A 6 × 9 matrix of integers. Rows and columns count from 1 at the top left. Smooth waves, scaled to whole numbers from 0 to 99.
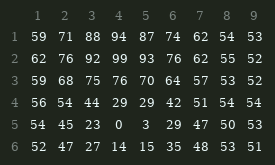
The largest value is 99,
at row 2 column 4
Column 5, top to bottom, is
87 93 70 29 3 15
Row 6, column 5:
15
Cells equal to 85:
0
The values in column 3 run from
23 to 92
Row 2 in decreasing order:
99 93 92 76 76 62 62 55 52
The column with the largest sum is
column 2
